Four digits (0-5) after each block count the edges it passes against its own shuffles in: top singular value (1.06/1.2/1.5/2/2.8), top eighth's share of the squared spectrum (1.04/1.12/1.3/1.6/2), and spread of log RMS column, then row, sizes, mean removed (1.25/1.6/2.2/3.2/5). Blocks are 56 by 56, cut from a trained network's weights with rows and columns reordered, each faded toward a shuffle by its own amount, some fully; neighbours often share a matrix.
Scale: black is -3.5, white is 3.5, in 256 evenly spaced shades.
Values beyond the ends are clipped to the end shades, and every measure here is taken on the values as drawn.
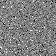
0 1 0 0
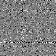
3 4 1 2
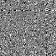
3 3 2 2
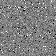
1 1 0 0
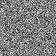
0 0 0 0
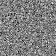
0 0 0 0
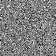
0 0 0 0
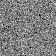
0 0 0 0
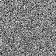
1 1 0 0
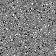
0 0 0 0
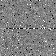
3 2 0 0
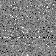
2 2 1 1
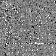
2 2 1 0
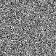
2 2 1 1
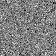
1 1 0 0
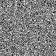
2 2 0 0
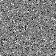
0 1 0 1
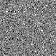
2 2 1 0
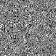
3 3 2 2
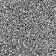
1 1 1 0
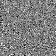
1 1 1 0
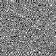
3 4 1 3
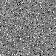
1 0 0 0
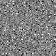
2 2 0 1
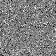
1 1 0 0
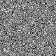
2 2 0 1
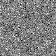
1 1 0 0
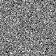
2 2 0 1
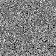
2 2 0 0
